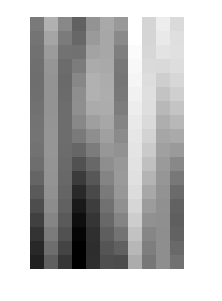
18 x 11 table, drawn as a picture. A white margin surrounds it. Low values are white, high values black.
Roughest part: bottom left. Ninth with the highest average: bottom left. Mirror symmetry: none. Grain: streaks running down. Slope: up to the bottom left. Ninth with the lowest average: top right. Histogram: bell-shaped.
